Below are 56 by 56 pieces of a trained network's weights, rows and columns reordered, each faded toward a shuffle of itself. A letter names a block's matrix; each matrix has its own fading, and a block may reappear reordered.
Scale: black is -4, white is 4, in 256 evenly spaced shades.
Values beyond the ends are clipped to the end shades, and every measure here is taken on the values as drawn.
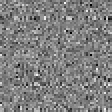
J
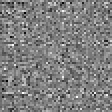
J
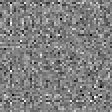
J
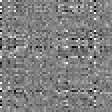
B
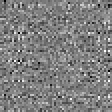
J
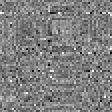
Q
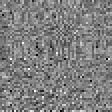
Q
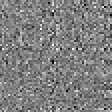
J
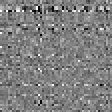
B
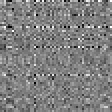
B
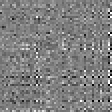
B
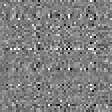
B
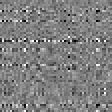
B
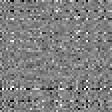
B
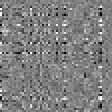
B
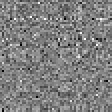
Q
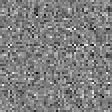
J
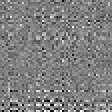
B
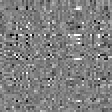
B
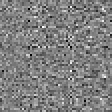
J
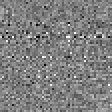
Q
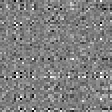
B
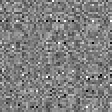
Q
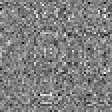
J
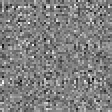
J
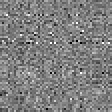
Q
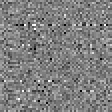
Q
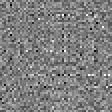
Q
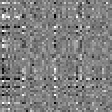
B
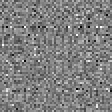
Q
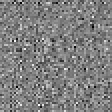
J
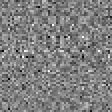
Q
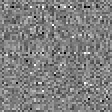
Q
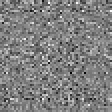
J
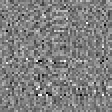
Q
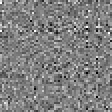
J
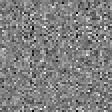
J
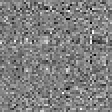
J
